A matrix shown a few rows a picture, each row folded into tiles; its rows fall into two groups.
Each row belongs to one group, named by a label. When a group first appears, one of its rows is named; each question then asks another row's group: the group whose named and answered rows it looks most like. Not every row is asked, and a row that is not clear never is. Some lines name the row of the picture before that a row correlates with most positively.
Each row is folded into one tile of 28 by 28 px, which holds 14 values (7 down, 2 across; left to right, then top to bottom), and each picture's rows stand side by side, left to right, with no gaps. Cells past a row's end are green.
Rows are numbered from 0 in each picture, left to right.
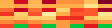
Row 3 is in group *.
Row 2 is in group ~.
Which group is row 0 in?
*
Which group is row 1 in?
*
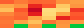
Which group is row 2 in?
~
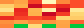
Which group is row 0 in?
~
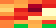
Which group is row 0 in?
~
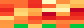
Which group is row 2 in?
~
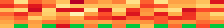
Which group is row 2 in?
*
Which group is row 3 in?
~
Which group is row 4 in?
~
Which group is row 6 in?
~
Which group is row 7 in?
*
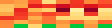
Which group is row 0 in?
~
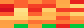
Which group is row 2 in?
*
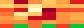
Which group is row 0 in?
*
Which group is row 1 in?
~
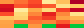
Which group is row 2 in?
*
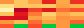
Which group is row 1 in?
*
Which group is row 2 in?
*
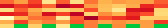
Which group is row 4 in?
~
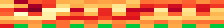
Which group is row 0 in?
*
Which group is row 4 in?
~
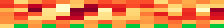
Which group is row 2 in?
~
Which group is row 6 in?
~
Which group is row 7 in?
~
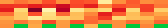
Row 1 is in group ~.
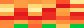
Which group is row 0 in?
~
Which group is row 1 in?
~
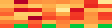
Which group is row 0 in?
*
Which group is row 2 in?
~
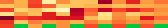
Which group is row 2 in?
~
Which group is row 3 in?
*
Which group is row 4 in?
*
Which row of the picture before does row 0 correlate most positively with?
1
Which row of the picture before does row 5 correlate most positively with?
1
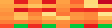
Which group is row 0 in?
*
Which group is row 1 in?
*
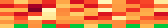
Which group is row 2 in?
*
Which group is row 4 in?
*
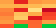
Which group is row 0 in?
*
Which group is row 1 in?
~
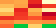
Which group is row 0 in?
~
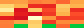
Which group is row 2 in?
~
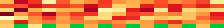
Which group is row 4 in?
~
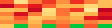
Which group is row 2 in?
*
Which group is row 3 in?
~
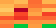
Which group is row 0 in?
~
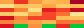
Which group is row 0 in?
*
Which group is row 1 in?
~
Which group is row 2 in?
*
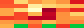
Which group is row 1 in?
~
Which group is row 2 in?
*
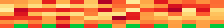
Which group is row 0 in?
~
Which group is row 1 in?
*
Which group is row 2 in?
*
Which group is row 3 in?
*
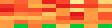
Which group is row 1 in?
*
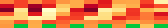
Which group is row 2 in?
~
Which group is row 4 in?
~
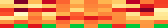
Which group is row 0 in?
*
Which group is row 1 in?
*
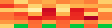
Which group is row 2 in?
~
